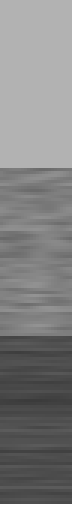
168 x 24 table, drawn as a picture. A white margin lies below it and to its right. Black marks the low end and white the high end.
The table splits into 3 rows of 1 panel. Panel 1,1: high, flat. Panel 2,1: middling, streaked across, faint in contrast. Panel 3,1: low, streaked across, faint in contrast.
